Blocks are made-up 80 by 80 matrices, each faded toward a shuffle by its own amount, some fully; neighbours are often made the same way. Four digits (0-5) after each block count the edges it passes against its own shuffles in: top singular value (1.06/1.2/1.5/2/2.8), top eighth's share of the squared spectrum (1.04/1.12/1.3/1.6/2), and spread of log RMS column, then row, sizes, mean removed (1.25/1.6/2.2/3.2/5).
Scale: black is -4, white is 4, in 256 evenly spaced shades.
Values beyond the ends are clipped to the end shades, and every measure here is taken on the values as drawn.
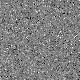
0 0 0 0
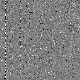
3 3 2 0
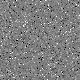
2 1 0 0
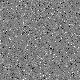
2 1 0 0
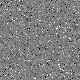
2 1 0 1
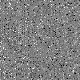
3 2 0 1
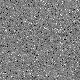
1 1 0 0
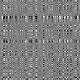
5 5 4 4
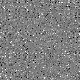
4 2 1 1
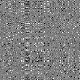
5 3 2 2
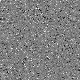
3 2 0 0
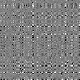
5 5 3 3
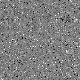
3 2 1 1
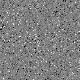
3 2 0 1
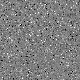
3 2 0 0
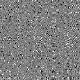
4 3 2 2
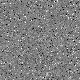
1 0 0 0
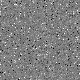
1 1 1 0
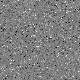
0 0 0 0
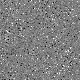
0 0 0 0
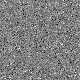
0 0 0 0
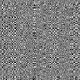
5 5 3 3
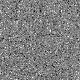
2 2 1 0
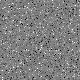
0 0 0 0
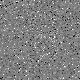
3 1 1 0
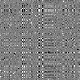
5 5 3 3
